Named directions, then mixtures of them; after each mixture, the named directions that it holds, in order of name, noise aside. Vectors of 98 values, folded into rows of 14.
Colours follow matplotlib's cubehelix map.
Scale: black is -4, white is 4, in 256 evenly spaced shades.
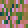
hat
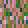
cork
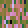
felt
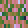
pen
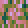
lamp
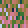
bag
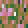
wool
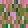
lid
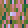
felt, lamp, lid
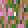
wool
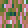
felt, lamp, wool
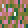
wool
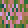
hat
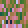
felt, hat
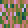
bag, pen, wool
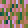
hat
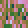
felt, pen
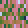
pen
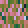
lamp, pen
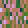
cork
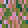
cork, lid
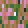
wool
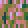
lamp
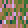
cork, felt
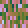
bag, hat, lamp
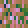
cork, pen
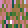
felt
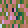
bag
